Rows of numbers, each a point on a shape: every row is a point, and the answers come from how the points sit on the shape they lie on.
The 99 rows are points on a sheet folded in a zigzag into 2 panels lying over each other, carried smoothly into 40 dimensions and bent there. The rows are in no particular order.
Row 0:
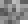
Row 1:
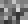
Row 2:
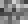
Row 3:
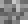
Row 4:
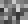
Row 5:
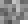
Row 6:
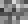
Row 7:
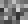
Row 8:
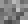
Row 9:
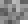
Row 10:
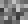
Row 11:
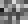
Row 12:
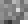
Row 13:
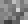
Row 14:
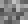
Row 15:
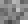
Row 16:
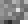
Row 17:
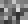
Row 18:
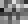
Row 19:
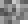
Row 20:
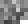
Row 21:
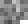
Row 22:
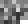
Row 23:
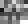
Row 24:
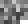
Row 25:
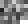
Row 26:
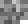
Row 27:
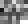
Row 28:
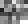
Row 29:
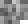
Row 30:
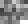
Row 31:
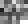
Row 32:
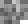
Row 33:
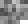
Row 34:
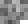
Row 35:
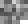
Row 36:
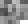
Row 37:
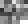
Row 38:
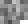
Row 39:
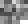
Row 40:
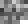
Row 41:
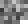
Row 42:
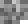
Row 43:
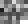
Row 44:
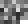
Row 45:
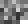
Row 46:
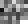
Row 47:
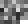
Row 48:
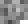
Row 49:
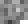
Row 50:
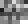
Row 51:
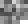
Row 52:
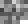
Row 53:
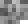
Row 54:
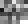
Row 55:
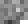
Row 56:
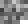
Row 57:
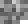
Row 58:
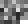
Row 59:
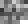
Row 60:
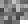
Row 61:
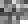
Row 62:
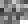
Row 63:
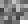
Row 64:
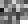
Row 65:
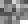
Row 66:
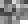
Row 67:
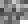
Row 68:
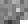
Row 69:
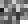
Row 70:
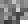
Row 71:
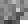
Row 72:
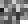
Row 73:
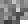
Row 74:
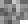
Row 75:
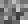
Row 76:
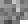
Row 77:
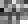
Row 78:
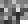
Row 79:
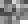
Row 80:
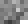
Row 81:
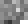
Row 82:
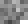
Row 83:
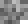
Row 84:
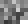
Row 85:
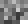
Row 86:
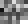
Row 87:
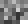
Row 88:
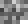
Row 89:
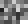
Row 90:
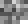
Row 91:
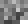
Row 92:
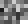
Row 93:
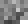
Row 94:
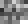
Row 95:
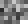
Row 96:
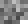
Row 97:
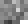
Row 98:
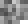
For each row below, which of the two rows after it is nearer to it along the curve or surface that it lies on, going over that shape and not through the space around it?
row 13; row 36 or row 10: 10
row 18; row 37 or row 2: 2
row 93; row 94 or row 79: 94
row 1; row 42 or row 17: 17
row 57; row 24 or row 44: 24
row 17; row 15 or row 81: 81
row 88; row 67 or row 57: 57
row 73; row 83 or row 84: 84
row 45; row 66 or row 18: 18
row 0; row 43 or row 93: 93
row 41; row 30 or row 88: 30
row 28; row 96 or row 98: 98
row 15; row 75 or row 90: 75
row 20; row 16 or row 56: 16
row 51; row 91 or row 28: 28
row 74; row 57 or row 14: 57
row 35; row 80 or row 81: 81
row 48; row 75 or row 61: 75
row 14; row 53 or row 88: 53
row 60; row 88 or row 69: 69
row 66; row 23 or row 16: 23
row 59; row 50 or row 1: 50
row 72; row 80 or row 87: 87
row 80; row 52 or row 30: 30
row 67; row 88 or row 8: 8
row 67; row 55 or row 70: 55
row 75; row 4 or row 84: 4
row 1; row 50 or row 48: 50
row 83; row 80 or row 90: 80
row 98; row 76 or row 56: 76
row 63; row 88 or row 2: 2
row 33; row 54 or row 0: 0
